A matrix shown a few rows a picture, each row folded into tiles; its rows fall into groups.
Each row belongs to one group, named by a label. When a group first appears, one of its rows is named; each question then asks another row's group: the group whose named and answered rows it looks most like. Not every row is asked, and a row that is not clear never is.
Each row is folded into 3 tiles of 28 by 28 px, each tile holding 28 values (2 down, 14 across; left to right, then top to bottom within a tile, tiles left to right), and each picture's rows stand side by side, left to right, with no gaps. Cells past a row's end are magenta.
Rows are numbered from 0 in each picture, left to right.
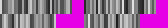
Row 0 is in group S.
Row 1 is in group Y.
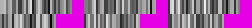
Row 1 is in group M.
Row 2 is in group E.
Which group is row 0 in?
E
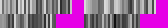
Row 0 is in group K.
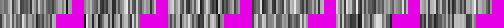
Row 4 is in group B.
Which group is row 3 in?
M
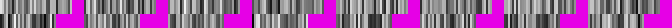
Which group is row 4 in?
K
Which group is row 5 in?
Y
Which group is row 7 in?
E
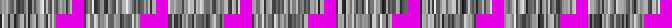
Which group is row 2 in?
K
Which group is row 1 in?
M
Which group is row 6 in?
M
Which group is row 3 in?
M
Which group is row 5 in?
Y
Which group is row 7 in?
K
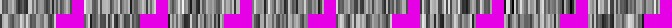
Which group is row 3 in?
E
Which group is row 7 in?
B
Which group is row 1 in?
K
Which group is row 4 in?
S
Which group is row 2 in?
M
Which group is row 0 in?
S
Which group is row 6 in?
E
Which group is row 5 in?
Y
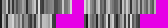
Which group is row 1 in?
K
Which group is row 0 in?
Y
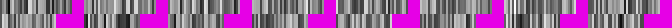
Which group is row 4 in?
S
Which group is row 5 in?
B
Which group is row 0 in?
S
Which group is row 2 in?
E
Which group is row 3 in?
B
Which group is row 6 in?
B
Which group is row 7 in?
Y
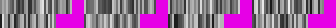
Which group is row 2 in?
K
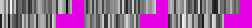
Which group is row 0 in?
B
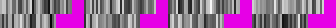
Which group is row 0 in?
E
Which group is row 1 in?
Y
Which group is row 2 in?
M
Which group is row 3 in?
K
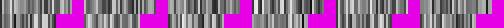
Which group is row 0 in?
Y
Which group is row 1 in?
S
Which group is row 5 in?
M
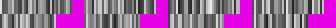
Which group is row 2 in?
M
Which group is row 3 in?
Y
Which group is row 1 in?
Y
